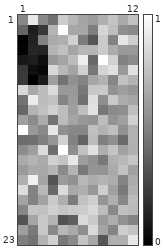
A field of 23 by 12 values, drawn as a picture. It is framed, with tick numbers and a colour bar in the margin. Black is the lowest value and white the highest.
Most values sit high, with a long tail of low ones. The top left is the ninth with the lowest average. The ninth with the highest average is the top right. No regular stripes run through it. In the top left lies a patch that is lower than the rest.
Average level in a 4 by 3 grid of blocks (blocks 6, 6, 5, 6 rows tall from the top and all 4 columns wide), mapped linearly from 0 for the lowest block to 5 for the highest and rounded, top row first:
045 | 444 | 444 | 444
